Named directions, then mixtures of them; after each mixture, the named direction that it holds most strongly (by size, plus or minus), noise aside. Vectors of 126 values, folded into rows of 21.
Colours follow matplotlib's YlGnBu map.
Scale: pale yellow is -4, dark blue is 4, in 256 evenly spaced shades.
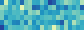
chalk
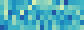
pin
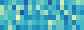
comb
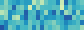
pin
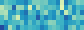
comb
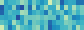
comb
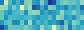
chalk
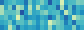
comb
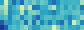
chalk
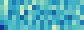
pin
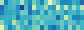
chalk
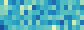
chalk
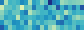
chalk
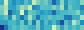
pin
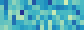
pin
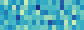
comb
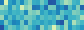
chalk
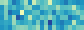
pin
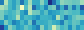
chalk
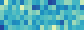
chalk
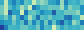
pin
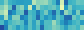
pin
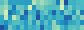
pin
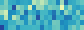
pin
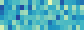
comb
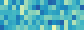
chalk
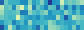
comb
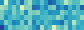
chalk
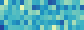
chalk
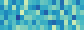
comb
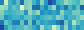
chalk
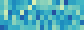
pin
